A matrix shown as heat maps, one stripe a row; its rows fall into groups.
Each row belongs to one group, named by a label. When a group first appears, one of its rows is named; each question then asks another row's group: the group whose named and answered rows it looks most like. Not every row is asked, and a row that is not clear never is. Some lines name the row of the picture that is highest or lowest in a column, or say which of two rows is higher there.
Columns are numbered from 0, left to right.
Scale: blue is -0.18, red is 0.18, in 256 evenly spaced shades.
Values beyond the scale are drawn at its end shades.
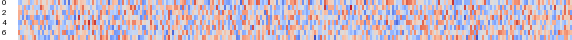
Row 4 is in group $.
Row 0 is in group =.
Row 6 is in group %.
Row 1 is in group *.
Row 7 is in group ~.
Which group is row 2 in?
~
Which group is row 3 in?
%
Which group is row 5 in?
~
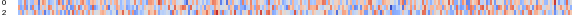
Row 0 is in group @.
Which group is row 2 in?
~
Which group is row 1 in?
%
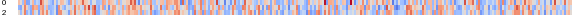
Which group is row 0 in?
*
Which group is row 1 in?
$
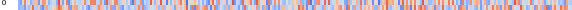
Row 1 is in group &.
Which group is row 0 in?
@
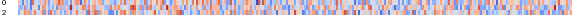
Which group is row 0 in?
%
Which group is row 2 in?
~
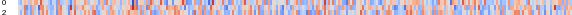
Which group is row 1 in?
*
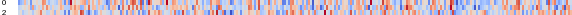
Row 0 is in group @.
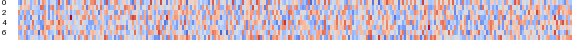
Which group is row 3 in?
@
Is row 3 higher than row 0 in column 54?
Yes
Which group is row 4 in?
&
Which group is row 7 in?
%
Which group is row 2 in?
%
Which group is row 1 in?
~
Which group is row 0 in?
@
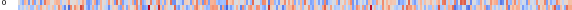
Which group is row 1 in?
=
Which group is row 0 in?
&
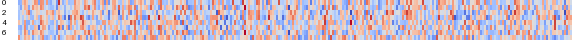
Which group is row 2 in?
=
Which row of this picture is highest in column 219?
7
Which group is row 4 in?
*
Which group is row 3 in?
=
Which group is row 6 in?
$
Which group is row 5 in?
@
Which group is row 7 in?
~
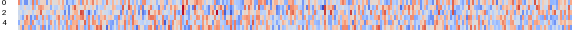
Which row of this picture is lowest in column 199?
3
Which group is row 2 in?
=
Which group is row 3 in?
~
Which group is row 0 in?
%
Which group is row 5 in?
~
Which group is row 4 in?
~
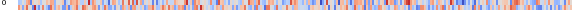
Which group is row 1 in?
~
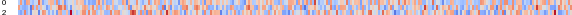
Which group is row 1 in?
%
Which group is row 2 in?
@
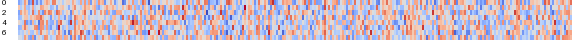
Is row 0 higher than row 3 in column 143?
Yes
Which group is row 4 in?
*
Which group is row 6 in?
=
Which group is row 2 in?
&
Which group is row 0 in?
&
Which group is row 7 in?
&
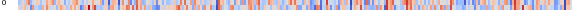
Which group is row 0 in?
=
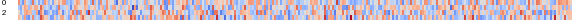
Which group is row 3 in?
*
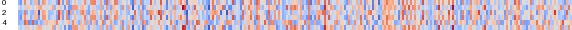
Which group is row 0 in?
@
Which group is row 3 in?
@
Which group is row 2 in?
@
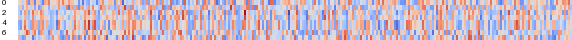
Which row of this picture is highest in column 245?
2
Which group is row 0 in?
&
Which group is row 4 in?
$
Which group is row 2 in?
$
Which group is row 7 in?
~
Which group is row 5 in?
$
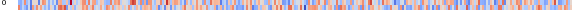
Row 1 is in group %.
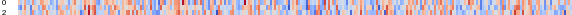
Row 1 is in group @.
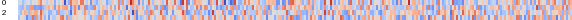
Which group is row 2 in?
$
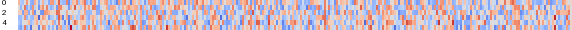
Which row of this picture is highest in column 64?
2
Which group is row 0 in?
~
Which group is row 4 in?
=
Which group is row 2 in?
&
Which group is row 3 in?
@
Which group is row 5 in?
@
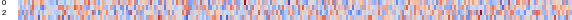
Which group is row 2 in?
%
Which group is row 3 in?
@
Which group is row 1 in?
&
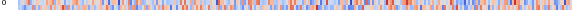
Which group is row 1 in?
%
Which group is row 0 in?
=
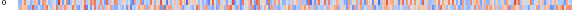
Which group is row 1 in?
&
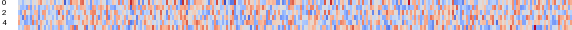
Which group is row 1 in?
%
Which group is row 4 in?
%
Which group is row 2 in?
@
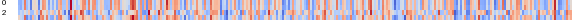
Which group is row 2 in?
=
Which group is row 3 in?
*
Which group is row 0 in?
@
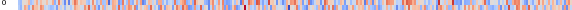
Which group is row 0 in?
=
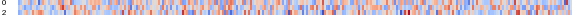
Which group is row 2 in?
$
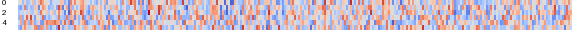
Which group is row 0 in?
*
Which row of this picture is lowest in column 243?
1
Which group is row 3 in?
~
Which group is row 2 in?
=
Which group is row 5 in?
$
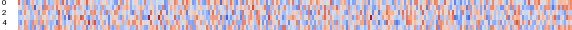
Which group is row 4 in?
$
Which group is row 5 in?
&
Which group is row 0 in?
%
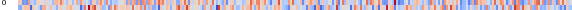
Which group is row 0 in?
%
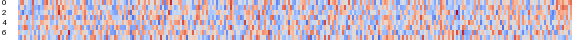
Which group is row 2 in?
%
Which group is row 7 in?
@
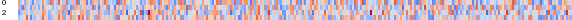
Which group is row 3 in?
~
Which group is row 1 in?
%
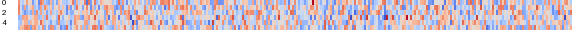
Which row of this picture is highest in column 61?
3
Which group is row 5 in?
~
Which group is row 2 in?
%
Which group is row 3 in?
$
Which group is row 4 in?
$
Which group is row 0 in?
~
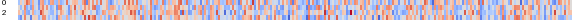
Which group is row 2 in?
*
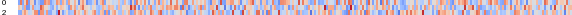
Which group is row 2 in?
$
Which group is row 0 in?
&
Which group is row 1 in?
*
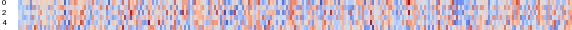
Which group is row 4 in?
=
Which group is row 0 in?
=
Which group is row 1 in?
%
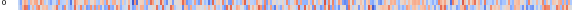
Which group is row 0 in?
$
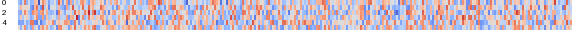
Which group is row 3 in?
~
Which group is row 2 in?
$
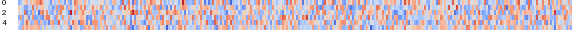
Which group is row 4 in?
~
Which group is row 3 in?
&
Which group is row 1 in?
%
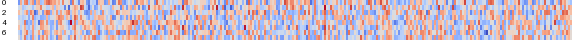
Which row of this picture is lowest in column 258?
0
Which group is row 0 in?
&
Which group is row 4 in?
*
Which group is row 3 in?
&
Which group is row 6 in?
&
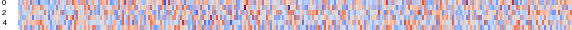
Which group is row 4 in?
$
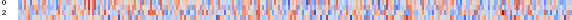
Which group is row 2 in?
~
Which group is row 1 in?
$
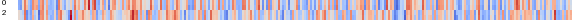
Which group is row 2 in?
*
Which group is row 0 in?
$
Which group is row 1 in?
$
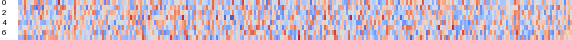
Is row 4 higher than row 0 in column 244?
No
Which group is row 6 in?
&
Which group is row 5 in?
=
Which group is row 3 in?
*
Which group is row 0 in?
$
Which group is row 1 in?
&
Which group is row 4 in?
%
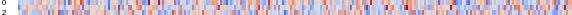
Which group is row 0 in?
=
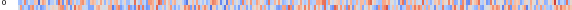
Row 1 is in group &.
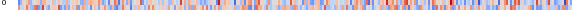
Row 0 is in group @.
